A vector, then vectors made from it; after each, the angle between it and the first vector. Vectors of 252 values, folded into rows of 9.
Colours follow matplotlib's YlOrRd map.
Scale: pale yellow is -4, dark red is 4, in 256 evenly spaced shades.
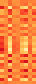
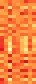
nearly parallel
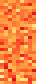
partly aligned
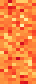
orthogonal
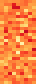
orthogonal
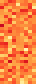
partly aligned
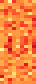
partly opposed
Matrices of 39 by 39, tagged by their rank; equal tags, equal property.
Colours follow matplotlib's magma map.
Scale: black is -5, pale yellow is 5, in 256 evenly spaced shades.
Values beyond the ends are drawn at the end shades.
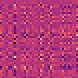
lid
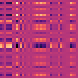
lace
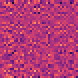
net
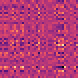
lid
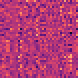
net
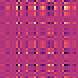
lace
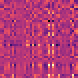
lid
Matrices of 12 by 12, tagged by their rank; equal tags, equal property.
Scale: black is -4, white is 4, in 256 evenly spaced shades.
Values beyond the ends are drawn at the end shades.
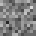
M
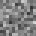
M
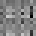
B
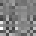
B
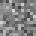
M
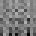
B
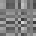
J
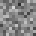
M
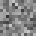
M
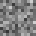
M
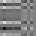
J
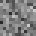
M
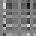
J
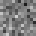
M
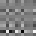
J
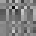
B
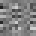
B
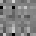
B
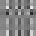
J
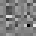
B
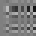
J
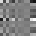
J
